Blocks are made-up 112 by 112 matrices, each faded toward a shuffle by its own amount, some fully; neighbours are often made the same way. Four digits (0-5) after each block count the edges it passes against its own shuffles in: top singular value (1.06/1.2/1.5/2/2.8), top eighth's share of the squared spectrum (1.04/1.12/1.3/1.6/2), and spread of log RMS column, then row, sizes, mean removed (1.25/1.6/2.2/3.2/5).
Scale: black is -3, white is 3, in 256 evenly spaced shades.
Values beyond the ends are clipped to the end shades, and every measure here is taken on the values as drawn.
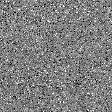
1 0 0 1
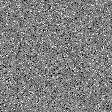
0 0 0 0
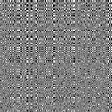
5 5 4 4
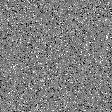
0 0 0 0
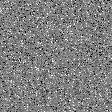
2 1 0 0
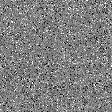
3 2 0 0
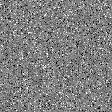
3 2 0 0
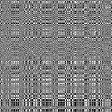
5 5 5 5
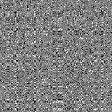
5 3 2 3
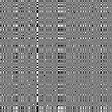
5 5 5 4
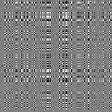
5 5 5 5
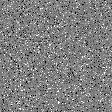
0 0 0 0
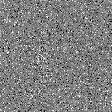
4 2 1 0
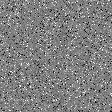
0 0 0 0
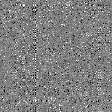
4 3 2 1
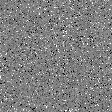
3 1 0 0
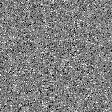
3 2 1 0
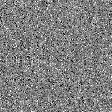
3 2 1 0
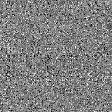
4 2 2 1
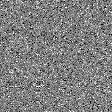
3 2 1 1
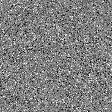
2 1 0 0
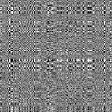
5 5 4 4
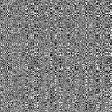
5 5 4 3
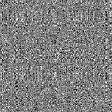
4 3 3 2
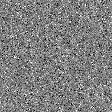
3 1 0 0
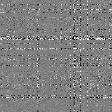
3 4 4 4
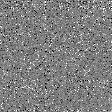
1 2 1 2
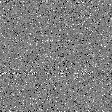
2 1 0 1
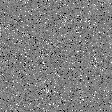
1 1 1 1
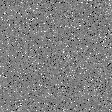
0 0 0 0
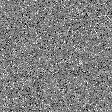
2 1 0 0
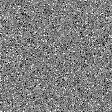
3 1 0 0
